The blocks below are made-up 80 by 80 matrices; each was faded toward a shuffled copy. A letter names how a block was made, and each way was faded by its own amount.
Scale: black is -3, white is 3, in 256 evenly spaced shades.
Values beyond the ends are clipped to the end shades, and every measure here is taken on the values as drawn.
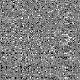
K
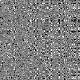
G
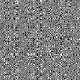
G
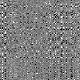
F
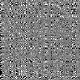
F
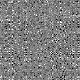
K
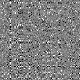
G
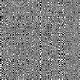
F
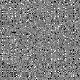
K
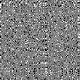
K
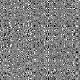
G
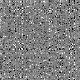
K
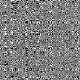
F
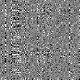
F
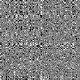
G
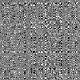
F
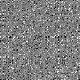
K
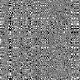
F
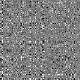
F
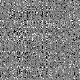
K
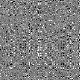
G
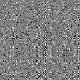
G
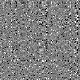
K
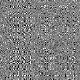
F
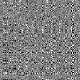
F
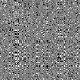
G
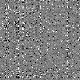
K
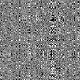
F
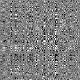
F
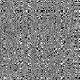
G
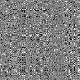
G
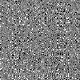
K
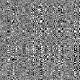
F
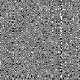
K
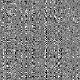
F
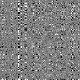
F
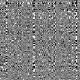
F
